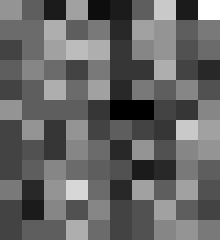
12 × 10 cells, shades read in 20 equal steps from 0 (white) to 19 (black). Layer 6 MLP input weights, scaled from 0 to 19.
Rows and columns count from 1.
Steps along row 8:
down up down up up down up down down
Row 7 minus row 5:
0 -4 9 -3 7 -4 4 3 -5 -6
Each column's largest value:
14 17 17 14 18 19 19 16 17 16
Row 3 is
14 11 7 5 6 15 9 8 13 11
